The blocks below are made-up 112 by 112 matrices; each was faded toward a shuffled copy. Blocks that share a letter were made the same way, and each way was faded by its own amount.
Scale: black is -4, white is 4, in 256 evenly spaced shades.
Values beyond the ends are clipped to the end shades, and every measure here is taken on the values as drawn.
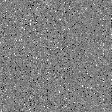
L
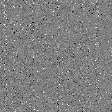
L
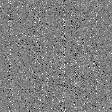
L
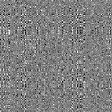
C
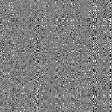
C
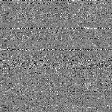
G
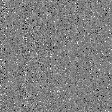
L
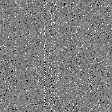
L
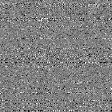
G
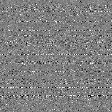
G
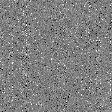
L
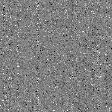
L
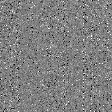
L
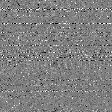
G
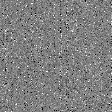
L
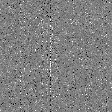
L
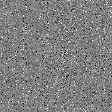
L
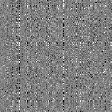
C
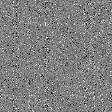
L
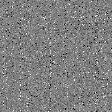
L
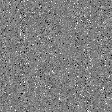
L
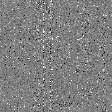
L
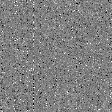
L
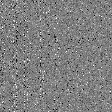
L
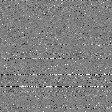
G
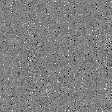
L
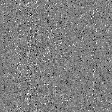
L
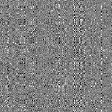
C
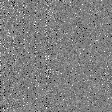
L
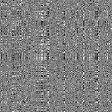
C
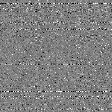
G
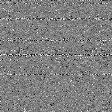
G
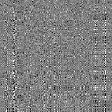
C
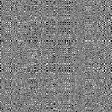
C
